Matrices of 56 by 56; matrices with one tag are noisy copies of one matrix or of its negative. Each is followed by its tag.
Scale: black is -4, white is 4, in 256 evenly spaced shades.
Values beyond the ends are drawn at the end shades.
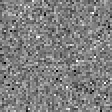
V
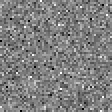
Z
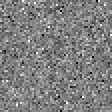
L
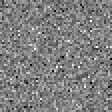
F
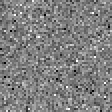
V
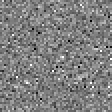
F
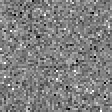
V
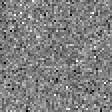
V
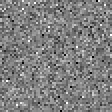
L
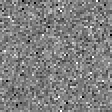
L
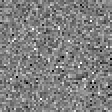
F
